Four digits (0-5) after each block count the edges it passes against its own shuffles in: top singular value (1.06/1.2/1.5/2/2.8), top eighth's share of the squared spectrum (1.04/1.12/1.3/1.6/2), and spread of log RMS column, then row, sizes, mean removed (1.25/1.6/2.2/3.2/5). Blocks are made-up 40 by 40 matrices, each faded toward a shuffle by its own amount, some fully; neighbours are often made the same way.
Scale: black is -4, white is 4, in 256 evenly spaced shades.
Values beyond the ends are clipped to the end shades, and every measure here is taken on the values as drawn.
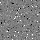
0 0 0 0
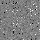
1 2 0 0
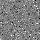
0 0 0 0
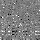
3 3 0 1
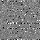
3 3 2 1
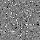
3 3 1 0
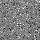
0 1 0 0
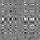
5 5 3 3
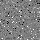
2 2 0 0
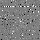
3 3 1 1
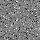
0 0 0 0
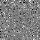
1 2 2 1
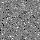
0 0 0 0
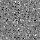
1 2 1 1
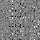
2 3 3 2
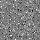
0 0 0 0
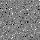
1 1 0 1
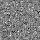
2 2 0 0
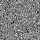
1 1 0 0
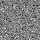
0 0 0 0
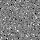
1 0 0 0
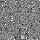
2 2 0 0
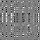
4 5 3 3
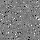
2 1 0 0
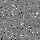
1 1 0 0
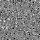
2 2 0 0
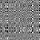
4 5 3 3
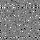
3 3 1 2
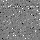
2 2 0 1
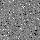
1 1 0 0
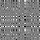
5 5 3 3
